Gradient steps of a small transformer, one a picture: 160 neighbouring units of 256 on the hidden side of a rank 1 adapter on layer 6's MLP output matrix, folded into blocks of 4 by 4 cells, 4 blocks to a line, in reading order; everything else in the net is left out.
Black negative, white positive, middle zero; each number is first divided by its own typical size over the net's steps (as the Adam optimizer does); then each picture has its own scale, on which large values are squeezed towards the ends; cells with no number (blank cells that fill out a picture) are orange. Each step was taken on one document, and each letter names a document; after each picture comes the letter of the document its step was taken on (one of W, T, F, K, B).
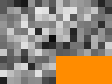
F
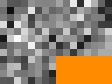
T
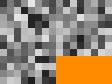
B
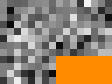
T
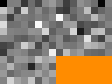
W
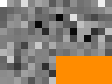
W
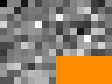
W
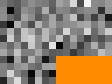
T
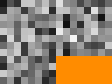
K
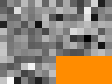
W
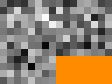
F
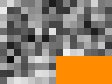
K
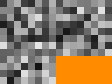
B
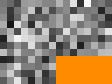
T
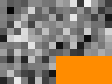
T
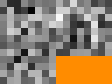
F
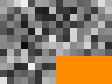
F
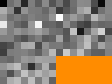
W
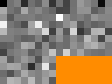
W
